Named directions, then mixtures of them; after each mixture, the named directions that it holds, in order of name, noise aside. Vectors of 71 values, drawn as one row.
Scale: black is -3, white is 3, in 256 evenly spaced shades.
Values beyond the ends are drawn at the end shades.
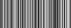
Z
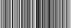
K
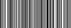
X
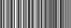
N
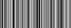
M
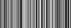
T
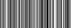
X, Z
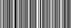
M, N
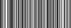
X, Z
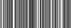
M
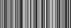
N, T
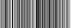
K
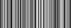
K, M, Z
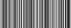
Z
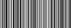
K, M, X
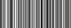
N, T, X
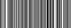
X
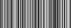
Z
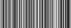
Z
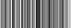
K, M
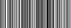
K, X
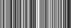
K, M, Z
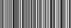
K, M, T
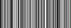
T, X, Z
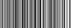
N, T, Z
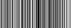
K, Z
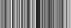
K, M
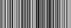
K, X, Z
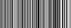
K, Z
